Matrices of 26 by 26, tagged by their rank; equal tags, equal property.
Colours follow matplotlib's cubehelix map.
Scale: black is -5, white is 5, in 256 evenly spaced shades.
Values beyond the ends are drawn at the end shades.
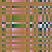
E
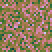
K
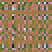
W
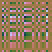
E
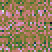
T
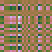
E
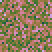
K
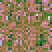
T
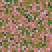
K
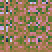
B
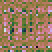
B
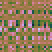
W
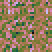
T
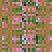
B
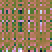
W
